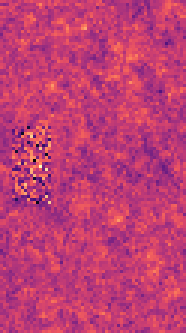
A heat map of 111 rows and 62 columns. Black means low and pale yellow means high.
Roughest part: middle left. Odd patch: rougher, in the middle left. Average level on the scale: 50%. Mirror symmetry: none. Slope: none.
